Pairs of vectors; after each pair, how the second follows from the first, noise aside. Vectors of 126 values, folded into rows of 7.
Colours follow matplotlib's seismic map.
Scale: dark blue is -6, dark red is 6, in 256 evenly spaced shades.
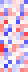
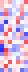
negated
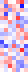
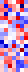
scaled up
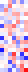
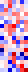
scaled up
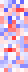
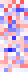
negated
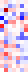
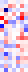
negated
